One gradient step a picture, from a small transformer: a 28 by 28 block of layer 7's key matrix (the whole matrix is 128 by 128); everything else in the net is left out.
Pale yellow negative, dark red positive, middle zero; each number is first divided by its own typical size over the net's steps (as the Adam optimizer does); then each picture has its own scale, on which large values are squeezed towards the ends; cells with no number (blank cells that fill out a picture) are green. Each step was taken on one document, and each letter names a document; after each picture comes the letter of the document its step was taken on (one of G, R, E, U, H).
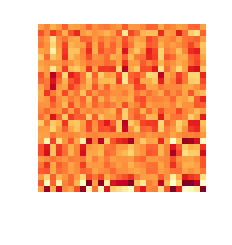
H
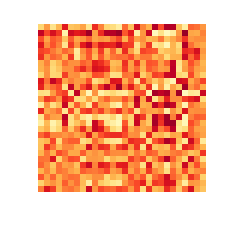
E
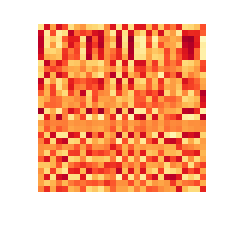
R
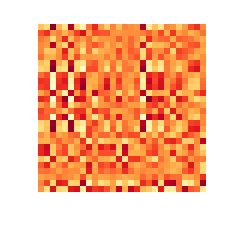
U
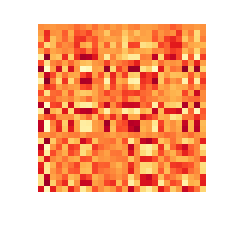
H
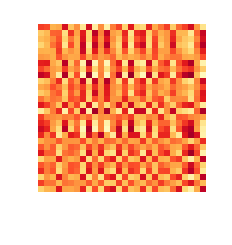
R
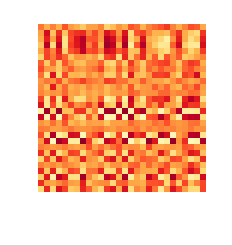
R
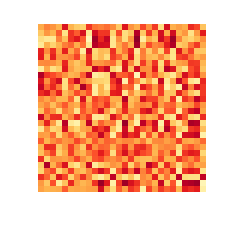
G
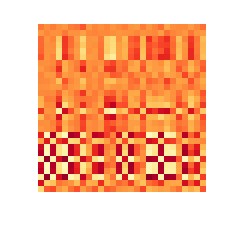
E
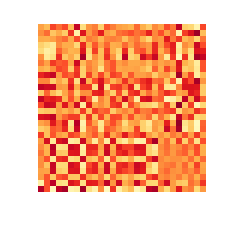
G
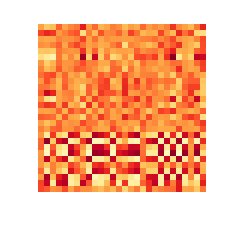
E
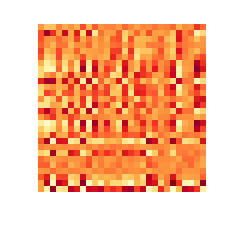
H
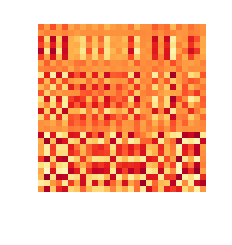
E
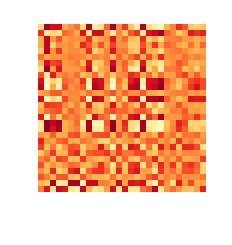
G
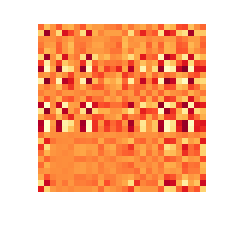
H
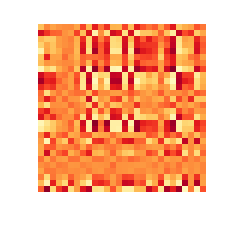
H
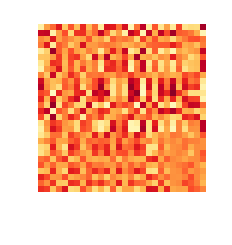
G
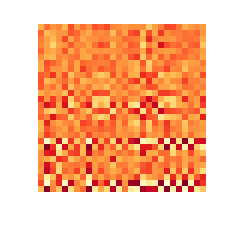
U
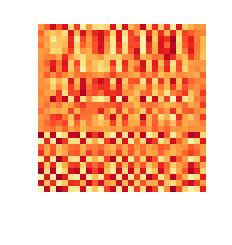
R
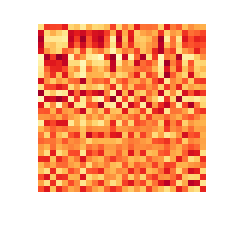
R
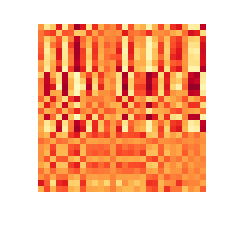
G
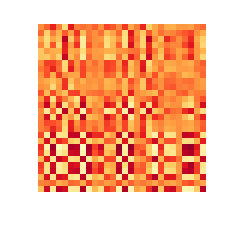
G
